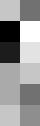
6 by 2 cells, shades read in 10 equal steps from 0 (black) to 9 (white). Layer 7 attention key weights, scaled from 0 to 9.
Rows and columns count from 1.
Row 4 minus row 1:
-1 3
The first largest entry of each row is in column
1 2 2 2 1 1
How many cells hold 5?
1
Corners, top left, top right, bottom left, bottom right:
7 4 7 5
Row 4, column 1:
6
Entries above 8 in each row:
0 1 0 0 0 0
